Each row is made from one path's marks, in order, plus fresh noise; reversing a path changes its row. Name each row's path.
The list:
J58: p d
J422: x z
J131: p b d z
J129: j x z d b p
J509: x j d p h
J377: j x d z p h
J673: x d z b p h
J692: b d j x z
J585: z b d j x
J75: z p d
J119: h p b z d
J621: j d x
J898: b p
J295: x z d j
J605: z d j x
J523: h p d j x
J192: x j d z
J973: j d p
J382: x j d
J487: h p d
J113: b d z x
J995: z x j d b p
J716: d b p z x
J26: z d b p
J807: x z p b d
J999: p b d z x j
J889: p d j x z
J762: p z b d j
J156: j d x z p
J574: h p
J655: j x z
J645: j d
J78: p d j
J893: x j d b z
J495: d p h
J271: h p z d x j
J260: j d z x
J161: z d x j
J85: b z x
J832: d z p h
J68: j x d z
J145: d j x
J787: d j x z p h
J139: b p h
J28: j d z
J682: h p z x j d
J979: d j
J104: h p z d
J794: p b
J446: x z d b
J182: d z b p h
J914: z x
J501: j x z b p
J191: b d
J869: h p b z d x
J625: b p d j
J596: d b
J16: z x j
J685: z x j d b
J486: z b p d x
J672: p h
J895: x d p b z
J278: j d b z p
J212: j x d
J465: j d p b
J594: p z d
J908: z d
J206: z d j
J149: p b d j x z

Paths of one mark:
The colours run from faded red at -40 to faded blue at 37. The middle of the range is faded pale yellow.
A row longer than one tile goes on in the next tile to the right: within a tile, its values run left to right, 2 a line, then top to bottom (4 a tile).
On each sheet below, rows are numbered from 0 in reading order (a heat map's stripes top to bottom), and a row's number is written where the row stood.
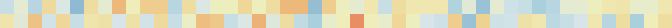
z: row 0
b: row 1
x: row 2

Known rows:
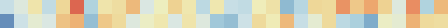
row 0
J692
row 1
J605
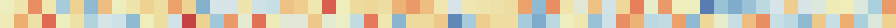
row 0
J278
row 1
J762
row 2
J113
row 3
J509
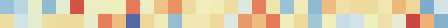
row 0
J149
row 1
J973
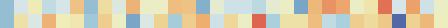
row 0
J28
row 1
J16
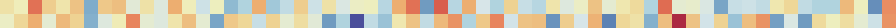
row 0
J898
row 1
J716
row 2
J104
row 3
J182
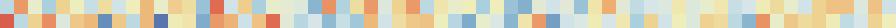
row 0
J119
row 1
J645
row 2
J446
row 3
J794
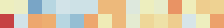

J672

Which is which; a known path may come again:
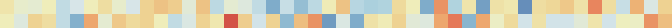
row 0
J794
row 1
J832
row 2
J908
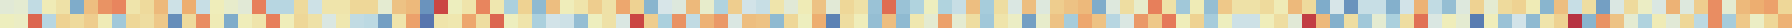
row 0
J206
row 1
J523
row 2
J278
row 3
J487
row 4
J68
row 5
J973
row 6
J895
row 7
J58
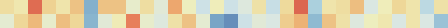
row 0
J898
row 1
J692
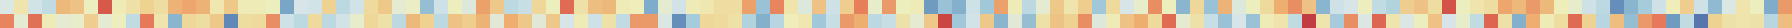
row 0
J762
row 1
J465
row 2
J26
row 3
J113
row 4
J377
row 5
J501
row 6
J999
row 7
J787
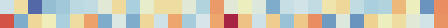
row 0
J673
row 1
J182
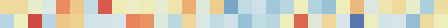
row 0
J625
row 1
J192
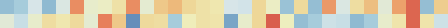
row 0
J889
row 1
J621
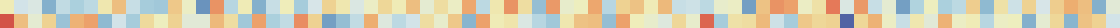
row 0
J495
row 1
J295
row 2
J191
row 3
J16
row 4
J655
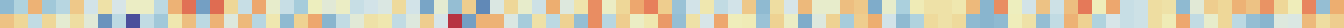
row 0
J716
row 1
J596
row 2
J594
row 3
J28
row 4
J85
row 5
J585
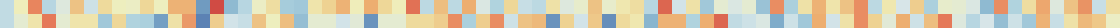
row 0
J869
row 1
J914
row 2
J104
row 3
J212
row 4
J645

